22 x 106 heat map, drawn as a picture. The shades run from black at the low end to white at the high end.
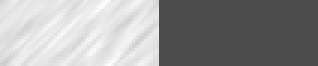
It is made of 1 by 2 panels. Panel 1,1: very high, slanting up to the right, faint in contrast. Panel 1,2: low, flat.
